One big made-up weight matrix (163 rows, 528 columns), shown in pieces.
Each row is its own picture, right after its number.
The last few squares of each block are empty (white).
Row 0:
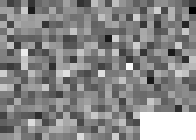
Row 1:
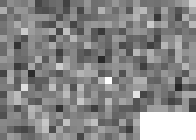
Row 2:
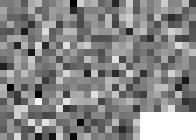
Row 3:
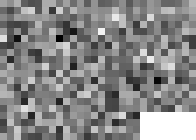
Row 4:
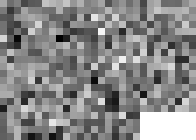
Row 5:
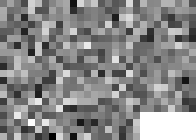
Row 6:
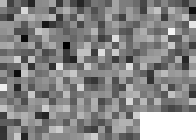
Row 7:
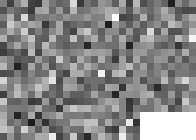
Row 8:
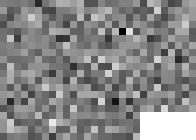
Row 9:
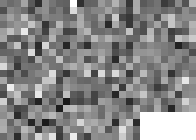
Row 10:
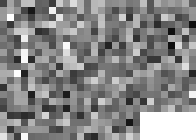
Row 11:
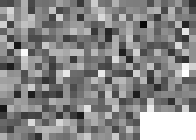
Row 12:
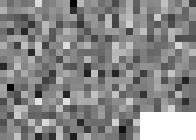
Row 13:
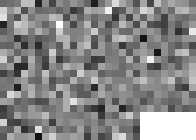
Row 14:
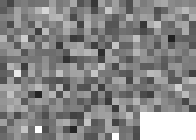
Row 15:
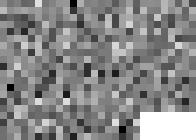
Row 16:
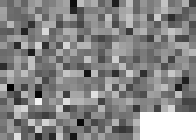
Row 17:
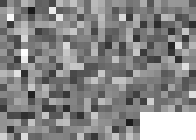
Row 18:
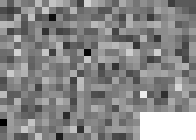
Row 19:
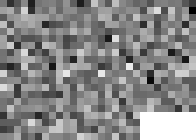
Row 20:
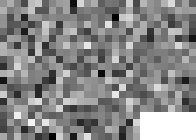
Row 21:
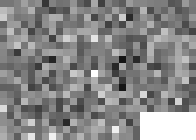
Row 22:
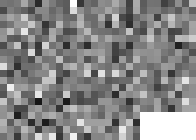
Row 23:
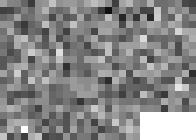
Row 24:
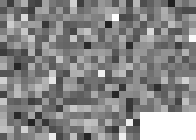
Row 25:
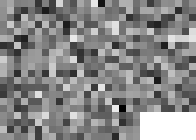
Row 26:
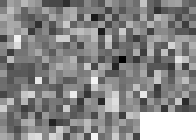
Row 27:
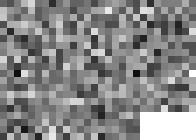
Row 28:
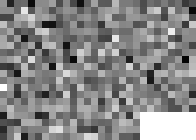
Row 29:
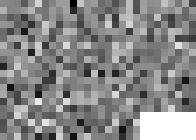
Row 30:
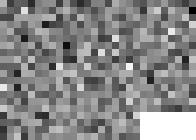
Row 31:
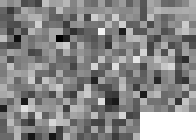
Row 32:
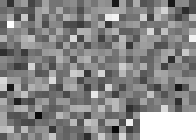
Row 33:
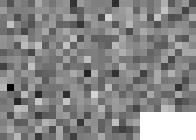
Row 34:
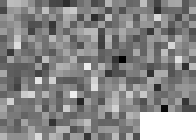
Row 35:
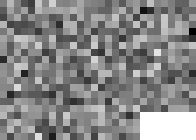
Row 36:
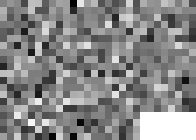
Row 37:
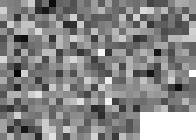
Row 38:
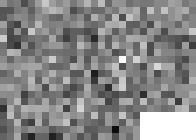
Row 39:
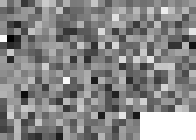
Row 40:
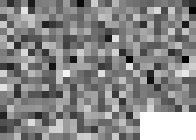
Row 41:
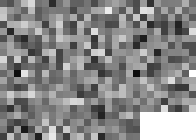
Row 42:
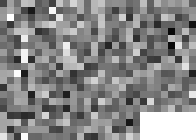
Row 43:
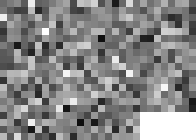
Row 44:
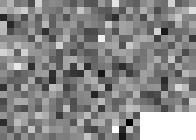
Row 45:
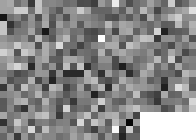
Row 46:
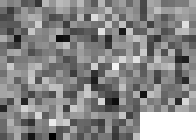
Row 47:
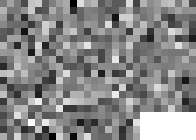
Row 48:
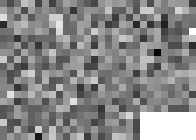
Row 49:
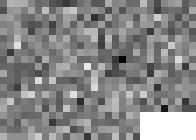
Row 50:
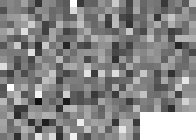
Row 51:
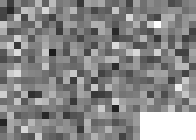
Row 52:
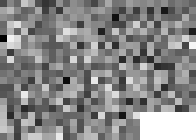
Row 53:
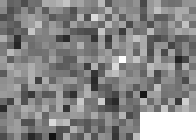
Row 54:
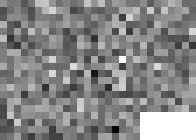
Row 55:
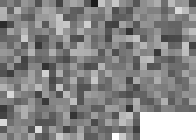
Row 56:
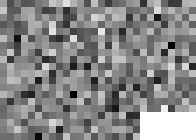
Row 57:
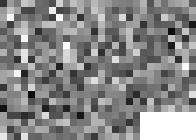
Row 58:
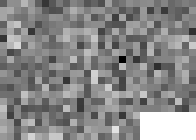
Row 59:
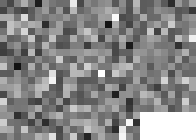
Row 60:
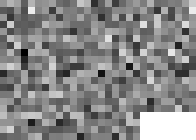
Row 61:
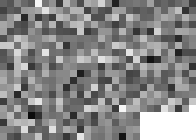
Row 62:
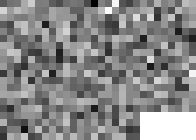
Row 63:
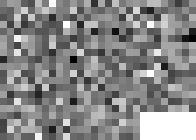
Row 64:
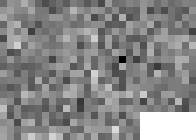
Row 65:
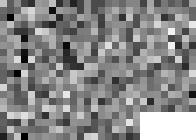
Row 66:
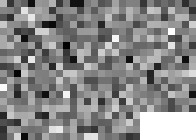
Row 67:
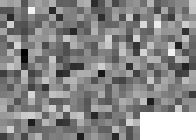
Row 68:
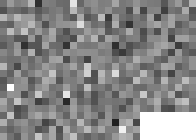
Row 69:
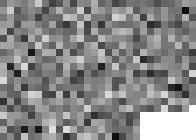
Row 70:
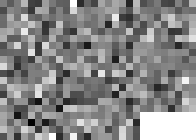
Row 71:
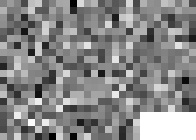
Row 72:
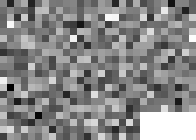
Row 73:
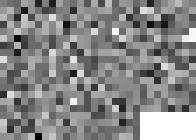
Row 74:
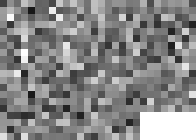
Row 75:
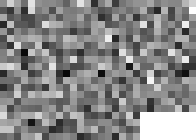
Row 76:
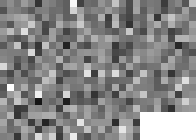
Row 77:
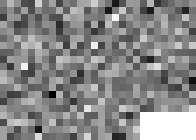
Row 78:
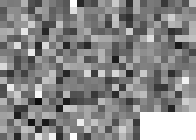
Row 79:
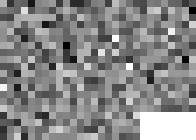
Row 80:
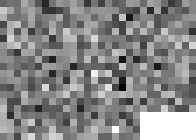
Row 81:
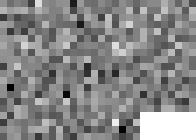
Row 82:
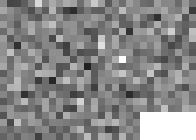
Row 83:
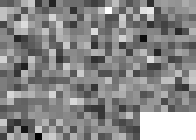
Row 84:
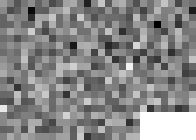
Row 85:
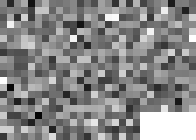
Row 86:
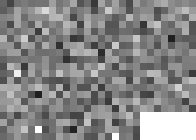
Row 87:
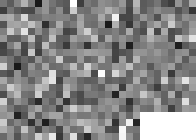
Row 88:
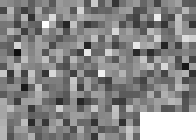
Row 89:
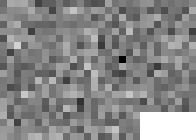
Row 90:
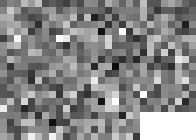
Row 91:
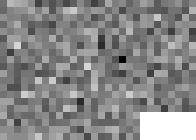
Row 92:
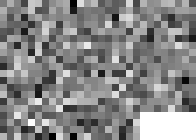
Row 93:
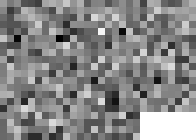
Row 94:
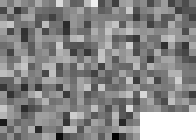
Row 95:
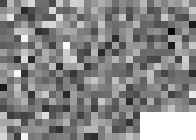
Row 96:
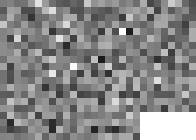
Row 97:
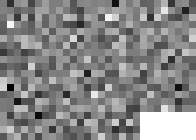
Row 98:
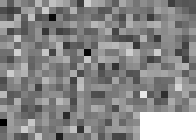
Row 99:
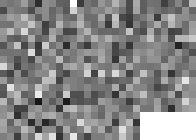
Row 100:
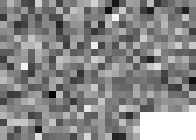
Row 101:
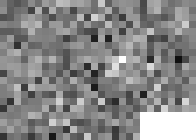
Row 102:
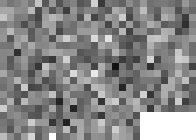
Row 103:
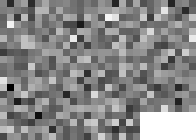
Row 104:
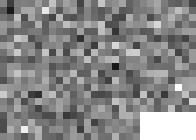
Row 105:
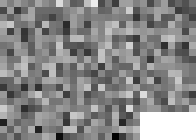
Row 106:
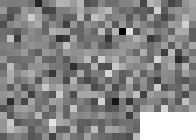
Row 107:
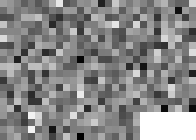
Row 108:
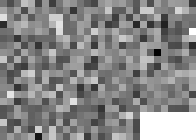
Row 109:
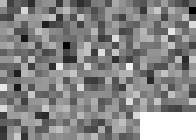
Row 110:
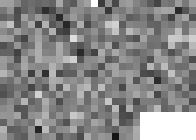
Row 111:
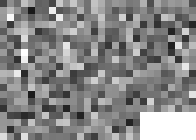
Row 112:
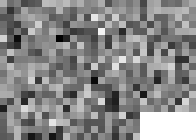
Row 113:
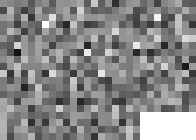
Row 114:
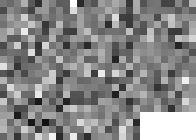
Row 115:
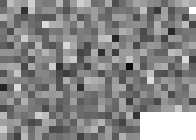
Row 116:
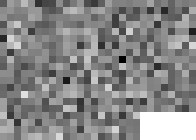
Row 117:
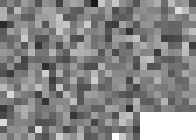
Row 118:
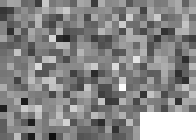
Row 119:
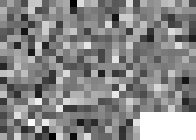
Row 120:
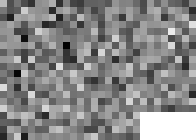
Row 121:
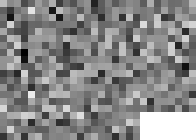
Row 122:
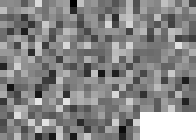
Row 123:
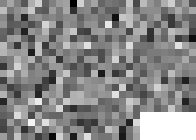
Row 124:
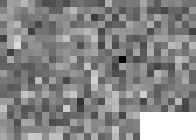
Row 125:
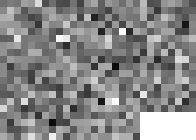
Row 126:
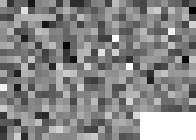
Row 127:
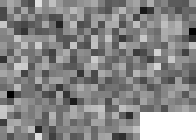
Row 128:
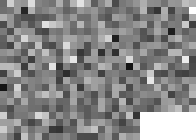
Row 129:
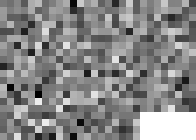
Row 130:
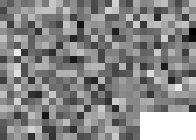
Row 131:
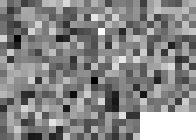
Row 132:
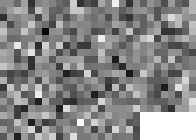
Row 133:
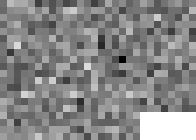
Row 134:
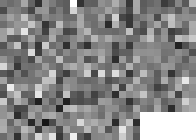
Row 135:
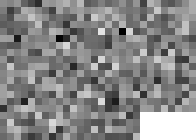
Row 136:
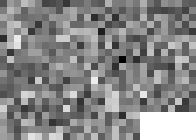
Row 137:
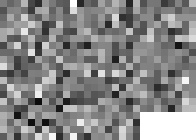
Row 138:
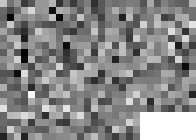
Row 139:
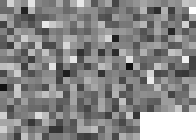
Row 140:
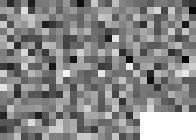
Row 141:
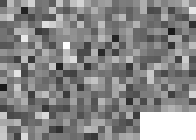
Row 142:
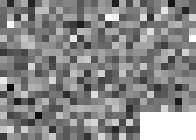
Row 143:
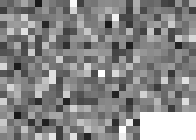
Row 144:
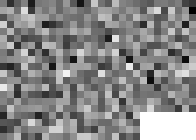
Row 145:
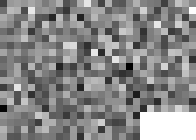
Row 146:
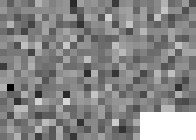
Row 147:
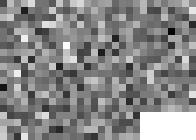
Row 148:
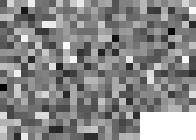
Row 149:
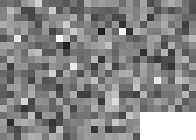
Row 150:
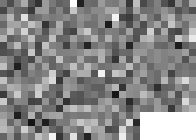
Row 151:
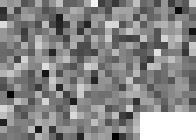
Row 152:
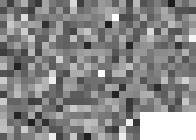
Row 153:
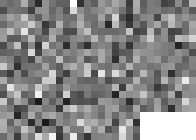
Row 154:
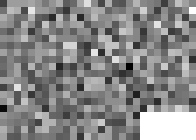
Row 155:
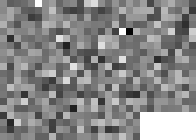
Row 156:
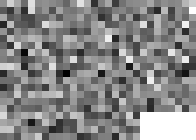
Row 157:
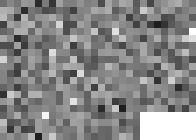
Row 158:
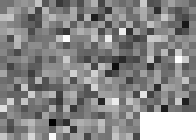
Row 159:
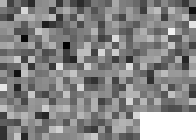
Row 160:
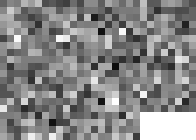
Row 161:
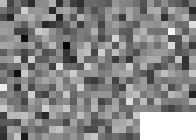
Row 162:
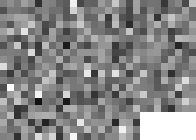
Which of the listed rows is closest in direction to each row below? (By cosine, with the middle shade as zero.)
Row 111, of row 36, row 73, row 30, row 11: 11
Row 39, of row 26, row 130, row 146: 130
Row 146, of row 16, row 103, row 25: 16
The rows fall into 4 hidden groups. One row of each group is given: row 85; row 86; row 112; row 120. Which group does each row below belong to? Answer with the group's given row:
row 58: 112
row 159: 120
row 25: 86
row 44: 85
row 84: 120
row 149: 112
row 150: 85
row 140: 120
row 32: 85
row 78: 85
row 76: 85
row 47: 85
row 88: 86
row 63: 86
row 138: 120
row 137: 85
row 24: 85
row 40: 120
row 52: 112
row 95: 120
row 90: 112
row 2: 85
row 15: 85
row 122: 85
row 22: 85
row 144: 120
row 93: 112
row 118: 112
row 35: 86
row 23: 86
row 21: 112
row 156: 120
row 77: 86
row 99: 85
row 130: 86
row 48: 86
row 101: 112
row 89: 112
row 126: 120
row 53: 112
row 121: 120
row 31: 112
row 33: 85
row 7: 85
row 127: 86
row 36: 85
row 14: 86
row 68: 85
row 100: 86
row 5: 85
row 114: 85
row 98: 86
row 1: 86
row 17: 120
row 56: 112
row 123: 85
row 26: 112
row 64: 112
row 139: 120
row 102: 112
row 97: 85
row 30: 120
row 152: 85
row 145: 120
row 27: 86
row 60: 120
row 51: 86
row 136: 112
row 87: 85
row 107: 86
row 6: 120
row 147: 120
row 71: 85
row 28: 120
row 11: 120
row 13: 86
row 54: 112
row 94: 86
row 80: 112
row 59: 85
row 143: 85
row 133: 112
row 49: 112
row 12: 85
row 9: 85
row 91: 112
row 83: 86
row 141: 120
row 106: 112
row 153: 85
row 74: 120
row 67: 120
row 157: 86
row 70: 85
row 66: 120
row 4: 112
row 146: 85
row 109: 120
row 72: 85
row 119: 85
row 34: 112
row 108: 86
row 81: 85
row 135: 112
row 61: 86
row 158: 112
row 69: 86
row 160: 112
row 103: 85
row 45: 85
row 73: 86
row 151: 86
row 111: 120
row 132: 85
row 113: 86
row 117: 86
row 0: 120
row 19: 120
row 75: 120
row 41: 86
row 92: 85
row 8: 112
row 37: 86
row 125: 112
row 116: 112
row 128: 120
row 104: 86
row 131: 112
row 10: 120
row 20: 85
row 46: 112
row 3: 112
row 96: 112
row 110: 86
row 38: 112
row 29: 85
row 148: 120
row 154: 120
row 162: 85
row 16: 85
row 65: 120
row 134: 85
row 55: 86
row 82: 112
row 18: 86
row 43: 85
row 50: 85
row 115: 120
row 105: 86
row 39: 112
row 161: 120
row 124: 112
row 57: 120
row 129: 85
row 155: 112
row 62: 86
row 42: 120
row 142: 85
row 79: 120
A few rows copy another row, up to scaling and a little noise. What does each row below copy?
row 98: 18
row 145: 154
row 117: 55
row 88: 113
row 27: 41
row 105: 94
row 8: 106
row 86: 14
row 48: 108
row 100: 77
